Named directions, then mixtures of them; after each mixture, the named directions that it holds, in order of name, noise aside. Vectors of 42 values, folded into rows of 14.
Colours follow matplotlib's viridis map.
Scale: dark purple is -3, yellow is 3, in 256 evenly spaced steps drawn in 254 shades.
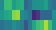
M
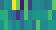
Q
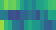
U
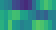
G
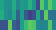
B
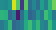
B, Q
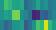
M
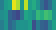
G, Q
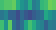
B, U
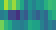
U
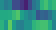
G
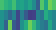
B, U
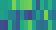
B, G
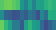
U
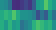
G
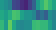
G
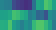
G
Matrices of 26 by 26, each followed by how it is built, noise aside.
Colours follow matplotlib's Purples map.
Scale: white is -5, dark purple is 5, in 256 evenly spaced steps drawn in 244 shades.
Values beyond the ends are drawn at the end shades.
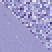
upper triangular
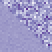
upper triangular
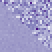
upper triangular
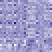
low rank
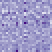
low rank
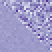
upper triangular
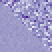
upper triangular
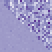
upper triangular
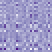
low rank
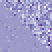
upper triangular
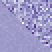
upper triangular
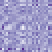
low rank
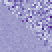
upper triangular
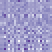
low rank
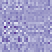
low rank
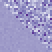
upper triangular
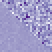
upper triangular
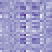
low rank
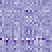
low rank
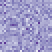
low rank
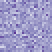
low rank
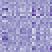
low rank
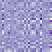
low rank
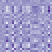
low rank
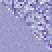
upper triangular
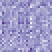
low rank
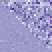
upper triangular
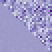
upper triangular
